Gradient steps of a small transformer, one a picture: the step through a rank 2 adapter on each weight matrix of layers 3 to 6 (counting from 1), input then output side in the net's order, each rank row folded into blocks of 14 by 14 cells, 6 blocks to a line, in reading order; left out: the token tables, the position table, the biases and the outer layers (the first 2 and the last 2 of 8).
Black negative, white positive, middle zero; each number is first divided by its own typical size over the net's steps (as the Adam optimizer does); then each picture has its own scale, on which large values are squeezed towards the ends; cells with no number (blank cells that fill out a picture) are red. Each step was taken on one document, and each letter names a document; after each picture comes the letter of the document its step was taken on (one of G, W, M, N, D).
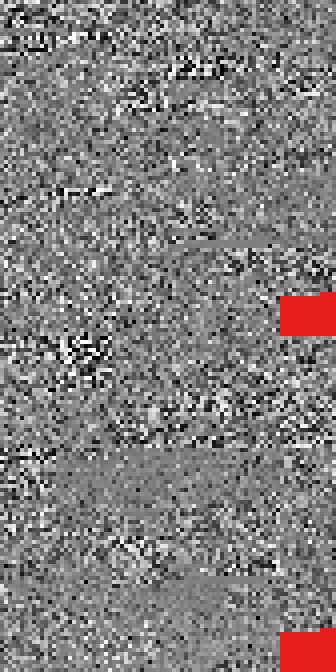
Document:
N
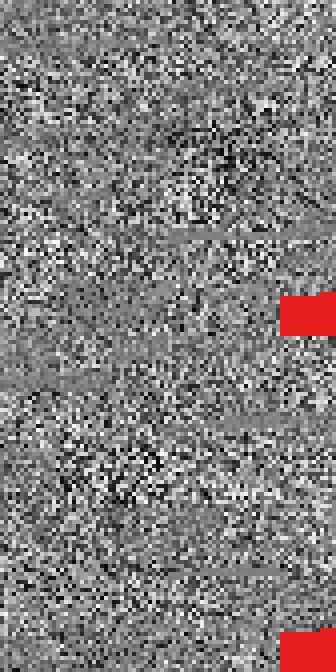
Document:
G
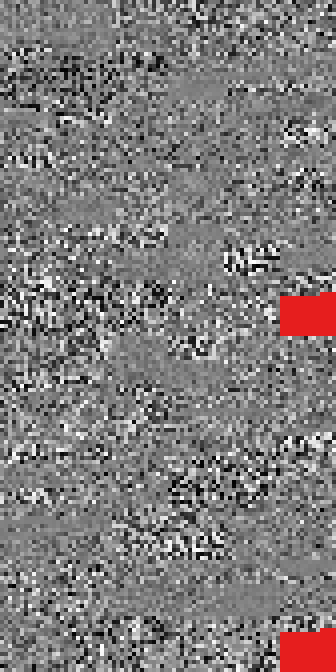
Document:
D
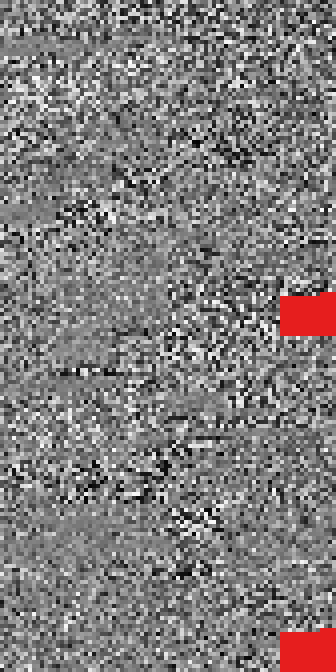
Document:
G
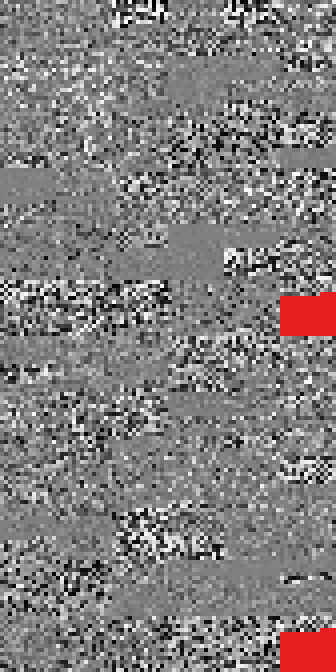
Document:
D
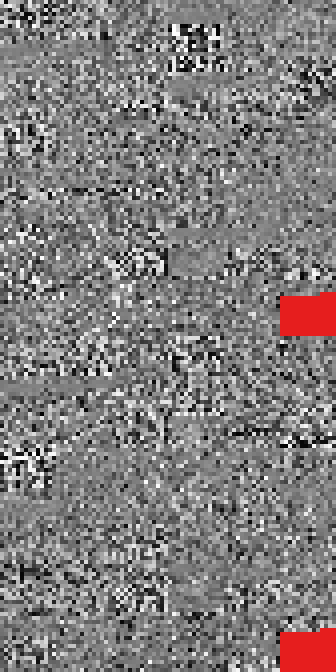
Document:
N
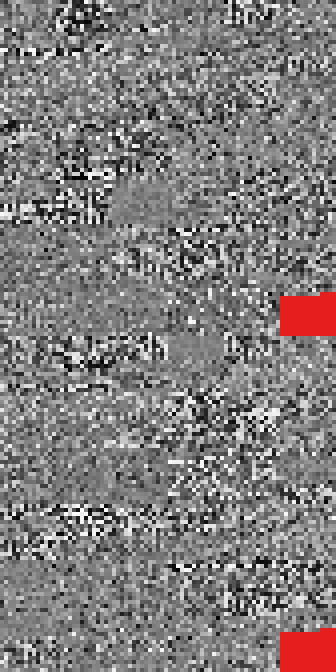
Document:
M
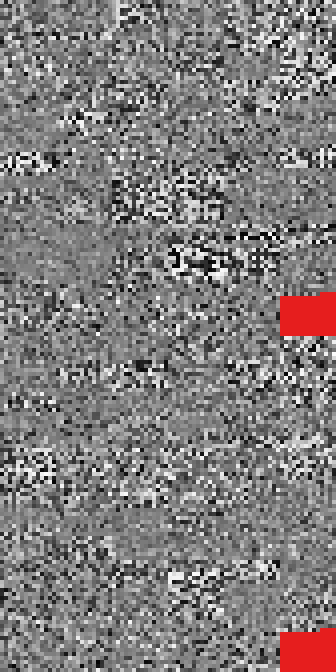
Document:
G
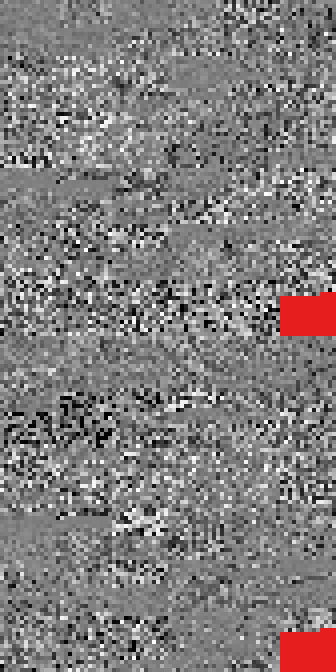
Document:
D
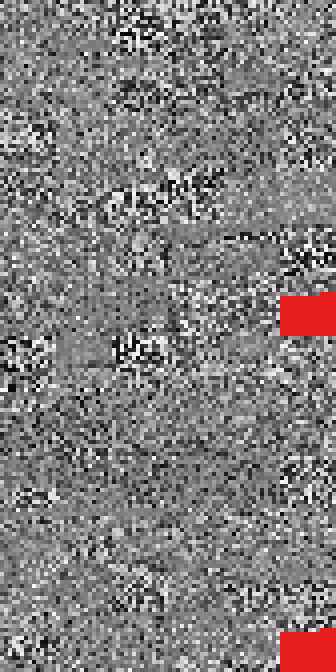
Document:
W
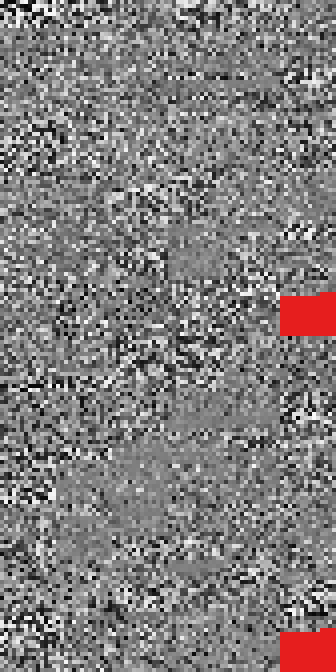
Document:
W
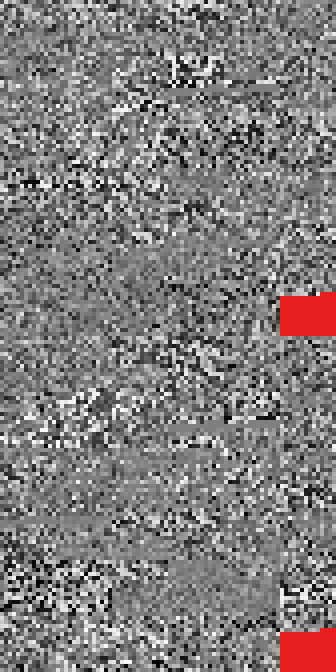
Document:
W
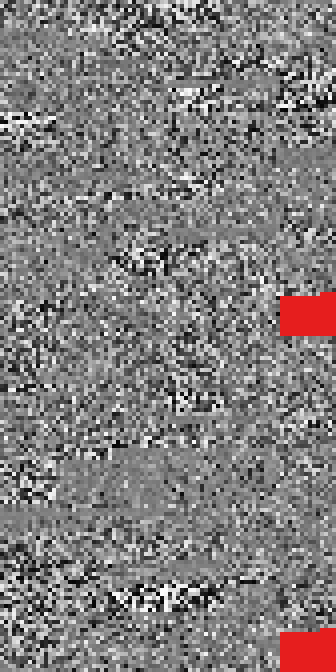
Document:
W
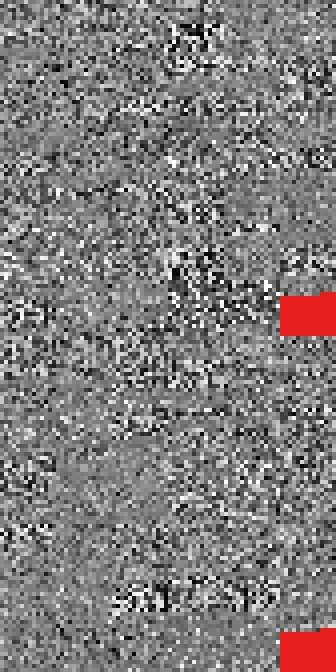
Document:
N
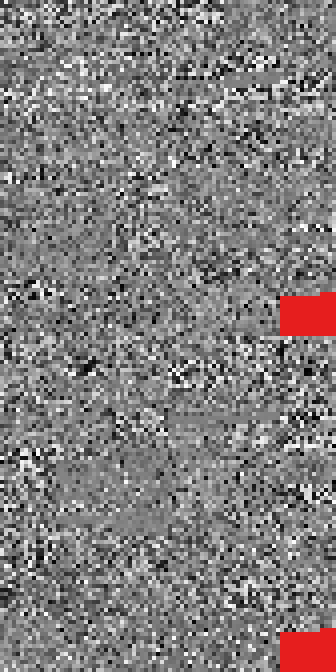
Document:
N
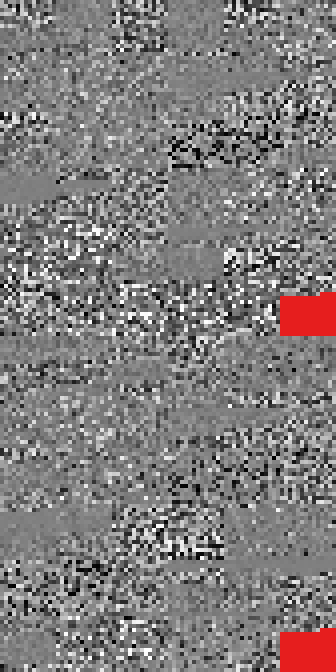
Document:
D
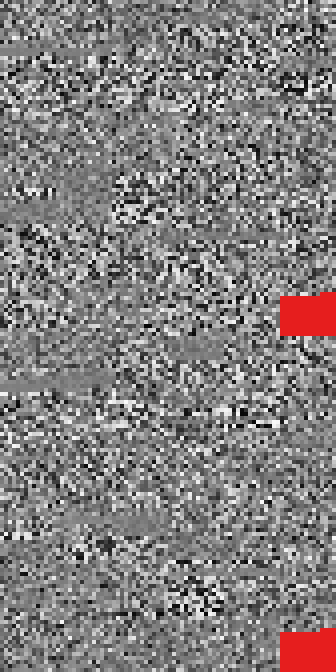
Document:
G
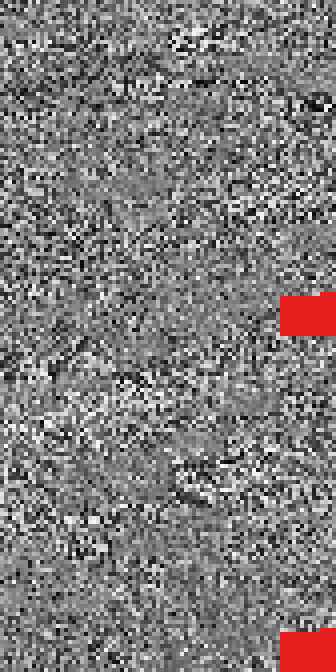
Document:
M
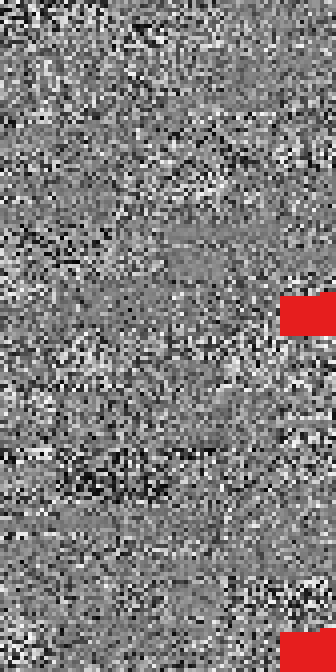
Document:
G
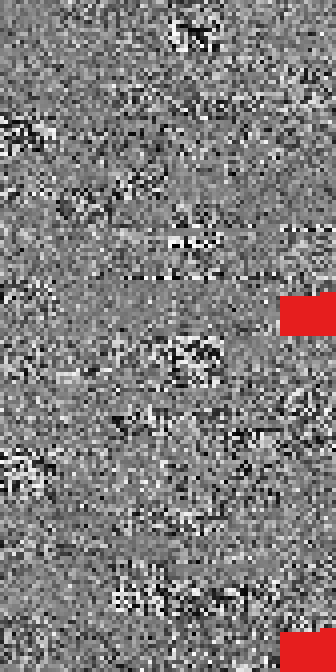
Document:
N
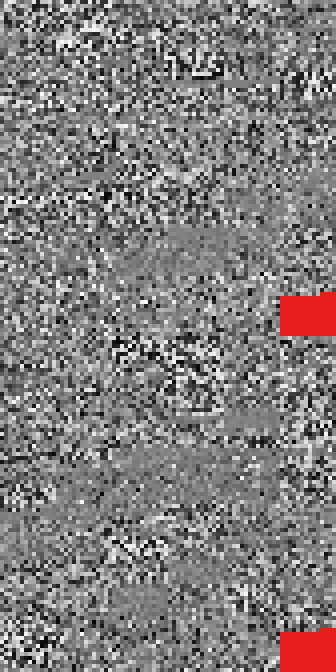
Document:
W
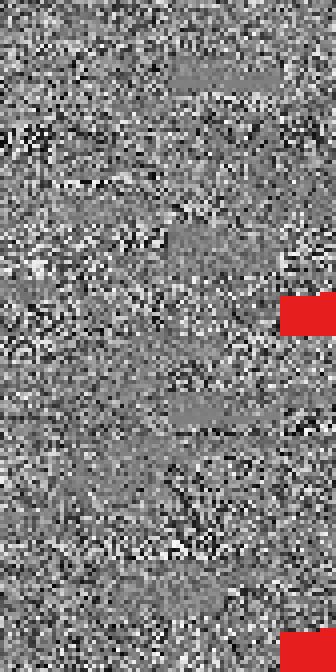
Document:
W
